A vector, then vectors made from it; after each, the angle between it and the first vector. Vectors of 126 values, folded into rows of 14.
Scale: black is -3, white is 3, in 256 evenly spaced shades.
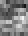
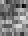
nearly parallel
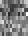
partly aligned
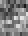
nearly parallel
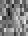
partly aligned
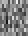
orthogonal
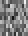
orthogonal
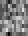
partly aligned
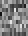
partly aligned
